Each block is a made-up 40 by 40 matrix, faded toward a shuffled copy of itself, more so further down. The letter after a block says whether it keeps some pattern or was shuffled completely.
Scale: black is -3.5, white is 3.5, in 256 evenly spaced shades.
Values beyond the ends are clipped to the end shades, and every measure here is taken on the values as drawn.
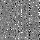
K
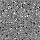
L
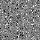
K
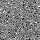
L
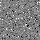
L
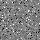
L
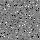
L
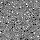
L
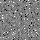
L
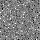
L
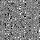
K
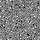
L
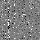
K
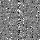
K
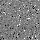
L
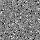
L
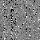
K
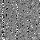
K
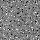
L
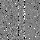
K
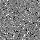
L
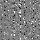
K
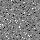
L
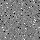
L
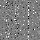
K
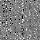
K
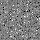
L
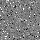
L
